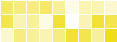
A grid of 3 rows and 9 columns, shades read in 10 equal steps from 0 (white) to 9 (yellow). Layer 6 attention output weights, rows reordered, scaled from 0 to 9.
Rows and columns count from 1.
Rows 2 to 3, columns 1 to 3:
7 3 4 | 2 5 4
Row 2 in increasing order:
0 1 3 3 4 7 7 8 8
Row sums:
35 41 47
